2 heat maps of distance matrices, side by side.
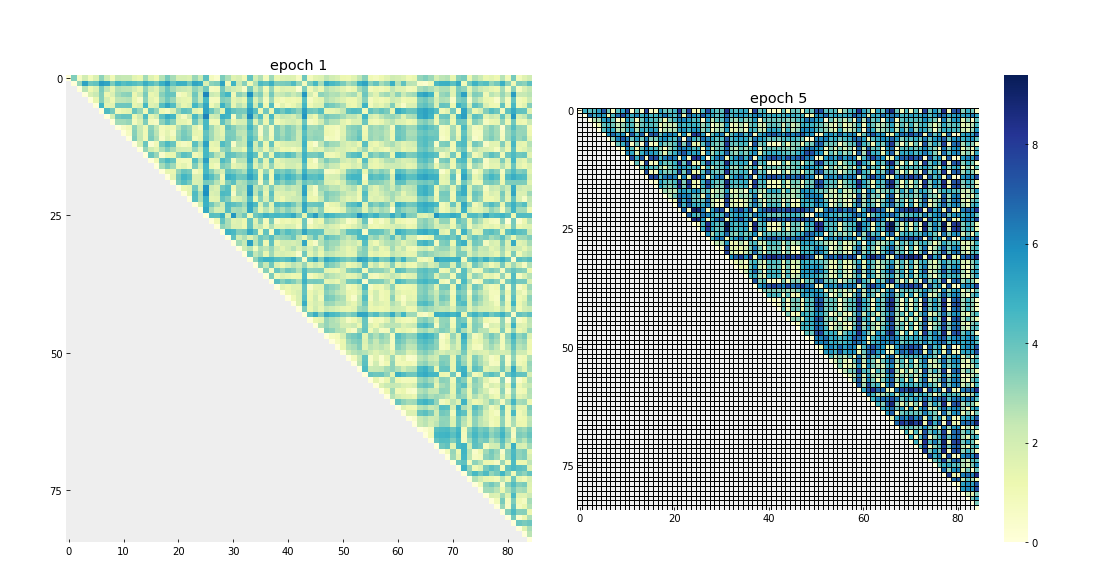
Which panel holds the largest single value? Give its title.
epoch 5
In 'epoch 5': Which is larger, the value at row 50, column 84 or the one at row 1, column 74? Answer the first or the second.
the first
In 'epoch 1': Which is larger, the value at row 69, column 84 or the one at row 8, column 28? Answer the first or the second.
the second
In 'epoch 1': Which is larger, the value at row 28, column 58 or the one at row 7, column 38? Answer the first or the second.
the first
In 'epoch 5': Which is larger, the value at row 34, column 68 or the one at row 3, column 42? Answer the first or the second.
the first
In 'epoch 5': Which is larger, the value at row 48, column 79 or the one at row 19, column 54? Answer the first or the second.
the first
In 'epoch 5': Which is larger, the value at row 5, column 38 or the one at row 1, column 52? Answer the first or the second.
the second
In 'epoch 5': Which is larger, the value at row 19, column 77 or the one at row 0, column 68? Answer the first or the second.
the first
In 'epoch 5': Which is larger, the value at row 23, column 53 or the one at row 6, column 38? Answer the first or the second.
the first
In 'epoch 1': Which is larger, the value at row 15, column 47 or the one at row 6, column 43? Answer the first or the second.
the second
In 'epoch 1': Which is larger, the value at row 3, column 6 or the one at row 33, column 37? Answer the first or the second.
the second
